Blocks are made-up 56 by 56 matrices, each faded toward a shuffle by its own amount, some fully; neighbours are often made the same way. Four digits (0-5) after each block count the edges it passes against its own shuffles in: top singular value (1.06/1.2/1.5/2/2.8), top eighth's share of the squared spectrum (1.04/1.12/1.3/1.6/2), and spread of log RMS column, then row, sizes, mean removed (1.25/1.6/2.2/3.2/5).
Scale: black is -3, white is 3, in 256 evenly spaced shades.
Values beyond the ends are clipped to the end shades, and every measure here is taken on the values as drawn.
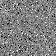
1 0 0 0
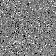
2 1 0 0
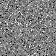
1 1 0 0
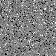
1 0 0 0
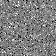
2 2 0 0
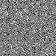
0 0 0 0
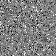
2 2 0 1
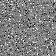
1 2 0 0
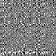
4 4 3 3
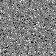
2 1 0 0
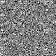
3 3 1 1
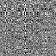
4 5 3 3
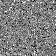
0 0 0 0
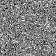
0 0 0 0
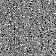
2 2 0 0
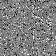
2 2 0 0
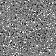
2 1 0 0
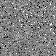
1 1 0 0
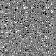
3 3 1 1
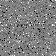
1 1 0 0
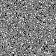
0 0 0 0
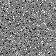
0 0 0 0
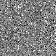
1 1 2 1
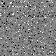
2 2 0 1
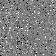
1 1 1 0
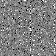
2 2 2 0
